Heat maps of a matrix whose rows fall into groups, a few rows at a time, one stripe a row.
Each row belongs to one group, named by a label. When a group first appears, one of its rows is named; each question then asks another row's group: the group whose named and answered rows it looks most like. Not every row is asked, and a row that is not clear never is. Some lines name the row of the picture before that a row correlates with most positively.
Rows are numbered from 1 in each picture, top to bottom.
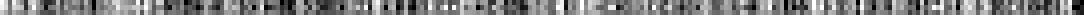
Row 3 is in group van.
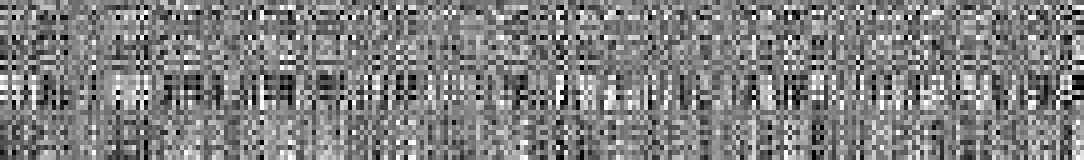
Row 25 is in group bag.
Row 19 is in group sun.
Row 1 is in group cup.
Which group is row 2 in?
bag
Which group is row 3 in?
van
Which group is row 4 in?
sun
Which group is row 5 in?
van
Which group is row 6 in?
cup
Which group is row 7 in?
van
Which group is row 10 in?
bag
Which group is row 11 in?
sun
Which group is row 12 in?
bag
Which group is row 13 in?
van
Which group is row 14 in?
bag
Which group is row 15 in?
cup
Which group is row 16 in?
van
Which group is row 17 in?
van
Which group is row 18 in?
van
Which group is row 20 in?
van
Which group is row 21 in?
sun
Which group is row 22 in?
sun
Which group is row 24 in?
sun
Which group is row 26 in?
bag
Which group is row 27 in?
sun
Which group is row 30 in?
sun
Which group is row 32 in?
bag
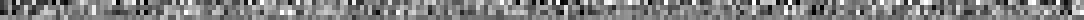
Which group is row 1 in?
sun
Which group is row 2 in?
bag
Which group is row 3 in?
bag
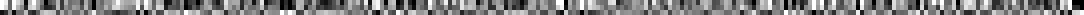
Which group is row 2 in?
van
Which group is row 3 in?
bag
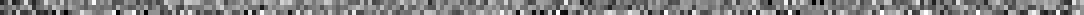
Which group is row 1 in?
bag
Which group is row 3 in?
sun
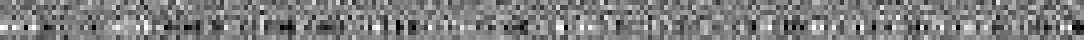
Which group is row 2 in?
sun
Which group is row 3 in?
cup
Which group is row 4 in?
sun
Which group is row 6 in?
van
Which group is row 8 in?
sun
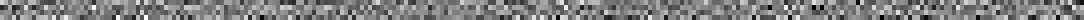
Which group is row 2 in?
bag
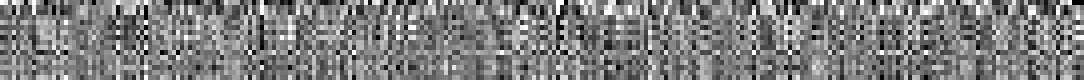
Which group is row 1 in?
van
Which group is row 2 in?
sun
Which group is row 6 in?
bag
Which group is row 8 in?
bag
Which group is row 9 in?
cup
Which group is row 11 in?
sun
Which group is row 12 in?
cup
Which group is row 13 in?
cup
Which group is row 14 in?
van
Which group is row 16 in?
cup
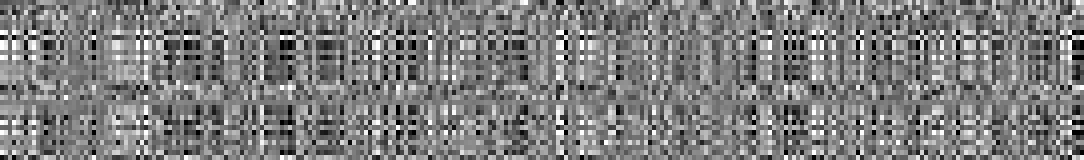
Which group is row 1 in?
bag
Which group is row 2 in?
sun
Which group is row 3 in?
bag
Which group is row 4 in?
cup
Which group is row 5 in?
cup
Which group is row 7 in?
van
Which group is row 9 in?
van
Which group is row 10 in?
van
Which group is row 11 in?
cup
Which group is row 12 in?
van
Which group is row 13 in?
cup
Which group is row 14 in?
van
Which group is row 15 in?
van
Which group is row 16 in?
van
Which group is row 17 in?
cup
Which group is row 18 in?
bag
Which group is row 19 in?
bag
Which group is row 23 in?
van
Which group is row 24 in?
sun
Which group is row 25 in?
van
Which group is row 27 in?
van
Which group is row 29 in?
sun
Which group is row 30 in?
van
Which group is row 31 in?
van
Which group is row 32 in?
bag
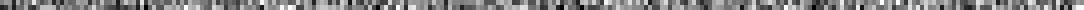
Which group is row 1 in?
sun
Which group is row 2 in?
bag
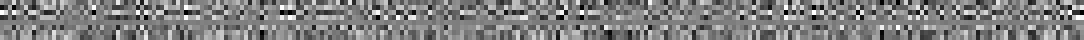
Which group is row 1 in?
cup
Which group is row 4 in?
bag
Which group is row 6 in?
sun
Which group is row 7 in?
cup
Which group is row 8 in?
cup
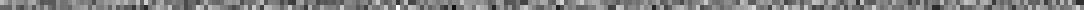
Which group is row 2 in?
bag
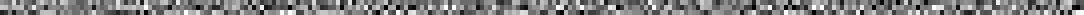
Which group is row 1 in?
cup
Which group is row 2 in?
van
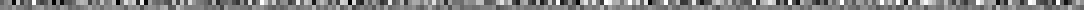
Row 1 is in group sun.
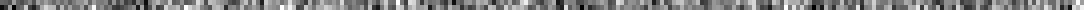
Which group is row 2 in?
bag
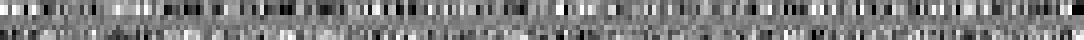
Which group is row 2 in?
van
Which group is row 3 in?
van
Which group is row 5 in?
cup
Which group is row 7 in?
bag
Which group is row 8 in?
bag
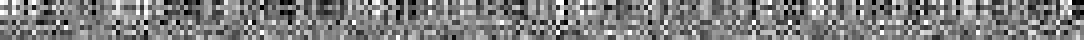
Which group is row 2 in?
cup
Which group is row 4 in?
van
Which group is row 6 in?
cup
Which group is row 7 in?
sun
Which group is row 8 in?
bag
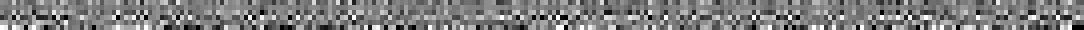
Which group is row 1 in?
cup
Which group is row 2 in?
cup
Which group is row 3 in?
cup
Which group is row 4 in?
sun
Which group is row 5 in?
cup
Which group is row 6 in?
van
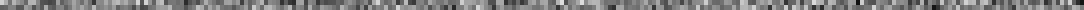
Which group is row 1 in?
van
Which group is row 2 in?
bag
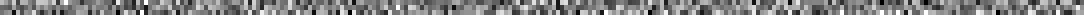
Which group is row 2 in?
bag
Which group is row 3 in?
sun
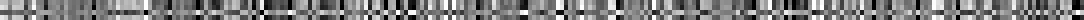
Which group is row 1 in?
van
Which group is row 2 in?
van
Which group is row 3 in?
bag
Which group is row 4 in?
van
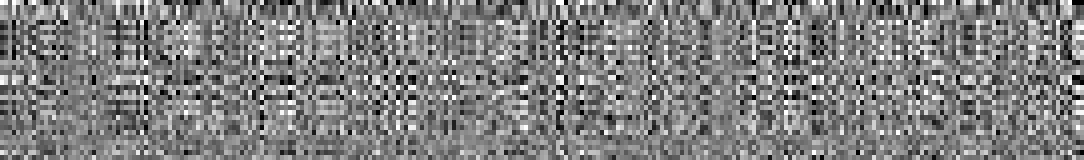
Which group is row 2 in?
cup
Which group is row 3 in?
cup
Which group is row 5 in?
sun
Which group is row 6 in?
bag
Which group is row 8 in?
bag
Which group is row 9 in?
bag
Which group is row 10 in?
sun
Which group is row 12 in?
sun
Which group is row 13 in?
van
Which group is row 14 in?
sun
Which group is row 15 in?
bag
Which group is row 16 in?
van
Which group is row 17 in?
van
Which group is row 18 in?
bag
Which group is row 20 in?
van
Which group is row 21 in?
bag
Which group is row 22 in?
sun
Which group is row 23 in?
bag
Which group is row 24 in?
cup
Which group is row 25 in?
bag
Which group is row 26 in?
bag
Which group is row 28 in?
cup
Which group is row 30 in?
sun
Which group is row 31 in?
van
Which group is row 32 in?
bag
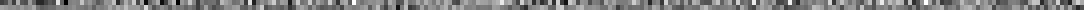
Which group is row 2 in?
van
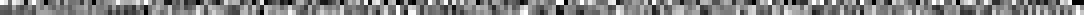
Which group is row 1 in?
van
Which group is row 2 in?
bag
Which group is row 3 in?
bag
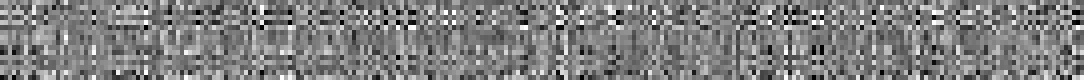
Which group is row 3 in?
van
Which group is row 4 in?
bag
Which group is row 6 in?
bag
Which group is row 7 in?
cup
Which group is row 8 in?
cup
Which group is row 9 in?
cup
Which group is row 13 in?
bag
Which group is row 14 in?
van
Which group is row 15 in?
cup
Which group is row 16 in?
bag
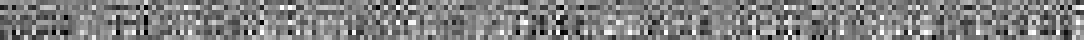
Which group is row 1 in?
van
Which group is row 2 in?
bag
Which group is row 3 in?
van
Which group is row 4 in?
sun
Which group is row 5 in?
bag
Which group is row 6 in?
sun
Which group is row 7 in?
sun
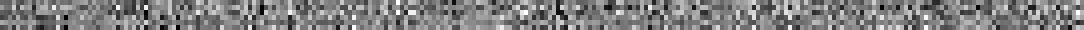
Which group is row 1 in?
bag
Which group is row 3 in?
bag
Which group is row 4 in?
sun
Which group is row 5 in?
van
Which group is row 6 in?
sun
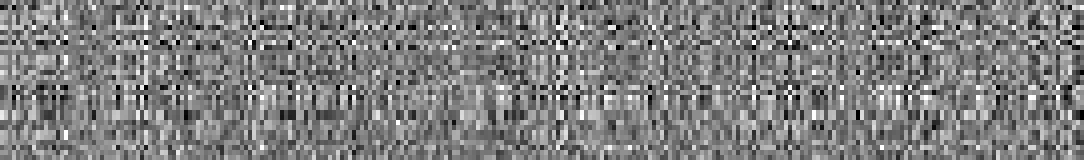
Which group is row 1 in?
cup
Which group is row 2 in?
bag
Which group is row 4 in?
cup
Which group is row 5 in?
cup
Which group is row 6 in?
van
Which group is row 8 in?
cup
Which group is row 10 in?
van
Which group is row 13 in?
cup
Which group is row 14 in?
cup
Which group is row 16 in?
cup
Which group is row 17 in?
van
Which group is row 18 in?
sun
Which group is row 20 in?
sun
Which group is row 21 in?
sun
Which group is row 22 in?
sun
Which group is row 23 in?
van
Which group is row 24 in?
van
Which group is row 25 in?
bag
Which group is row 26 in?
bag
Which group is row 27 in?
cup
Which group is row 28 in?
cup
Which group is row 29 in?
van
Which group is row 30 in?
sun
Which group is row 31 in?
cup
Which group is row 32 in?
cup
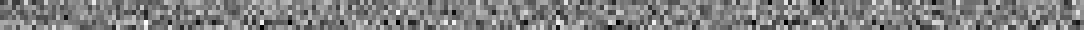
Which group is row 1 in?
bag
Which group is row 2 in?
sun
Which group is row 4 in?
sun
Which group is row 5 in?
van
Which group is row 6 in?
cup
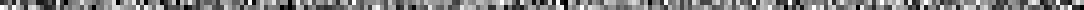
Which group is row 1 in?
sun
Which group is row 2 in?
van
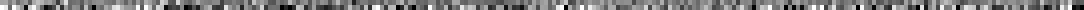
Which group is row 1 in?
cup
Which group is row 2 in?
van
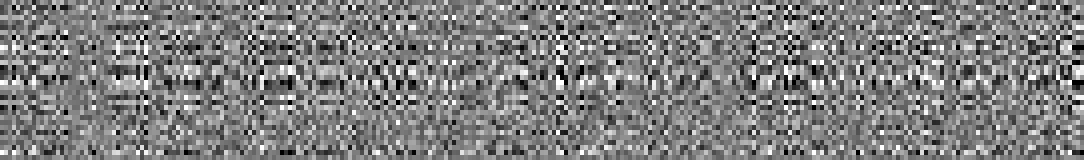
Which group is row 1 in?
cup
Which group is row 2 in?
sun
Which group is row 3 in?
bag
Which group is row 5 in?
bag
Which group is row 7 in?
cup
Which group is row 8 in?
sun
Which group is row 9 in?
cup
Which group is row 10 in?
van
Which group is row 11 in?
cup
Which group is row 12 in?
sun
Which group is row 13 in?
van
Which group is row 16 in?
sun
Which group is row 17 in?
van
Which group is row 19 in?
cup
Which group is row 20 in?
bag
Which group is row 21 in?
van
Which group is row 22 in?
bag
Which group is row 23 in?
sun
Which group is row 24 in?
cup
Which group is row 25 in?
bag
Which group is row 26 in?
cup
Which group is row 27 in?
sun
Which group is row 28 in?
cup
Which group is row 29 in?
bag
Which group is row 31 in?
van
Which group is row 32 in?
cup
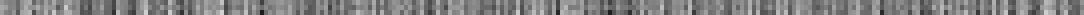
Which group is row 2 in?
cup
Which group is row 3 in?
cup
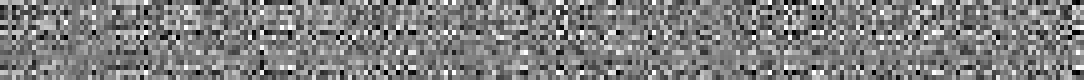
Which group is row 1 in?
van
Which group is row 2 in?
bag
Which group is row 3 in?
sun
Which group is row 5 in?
cup
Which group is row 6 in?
bag
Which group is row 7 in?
van
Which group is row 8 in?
sun
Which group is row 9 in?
cup
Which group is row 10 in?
sun
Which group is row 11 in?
bag
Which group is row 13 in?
cup
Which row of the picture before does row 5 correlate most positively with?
2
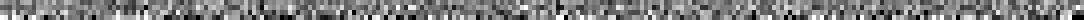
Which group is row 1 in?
cup
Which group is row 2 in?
bag
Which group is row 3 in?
cup
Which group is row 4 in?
van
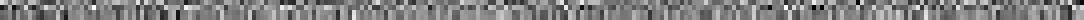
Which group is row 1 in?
van
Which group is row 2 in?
bag
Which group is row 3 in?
sun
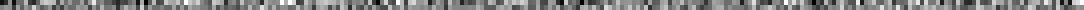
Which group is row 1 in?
bag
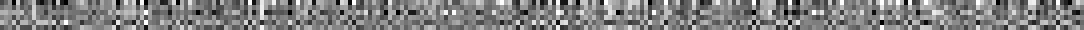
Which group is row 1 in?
sun
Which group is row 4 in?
sun
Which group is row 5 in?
cup
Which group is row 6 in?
sun
